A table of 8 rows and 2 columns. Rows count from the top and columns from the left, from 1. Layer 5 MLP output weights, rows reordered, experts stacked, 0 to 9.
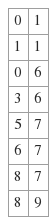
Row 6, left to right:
6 7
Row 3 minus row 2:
-1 5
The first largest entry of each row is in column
2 1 2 2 2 2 1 2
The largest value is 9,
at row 8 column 2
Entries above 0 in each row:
1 2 1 2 2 2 2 2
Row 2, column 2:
1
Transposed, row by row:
0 1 0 3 5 6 8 8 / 1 1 6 6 7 7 7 9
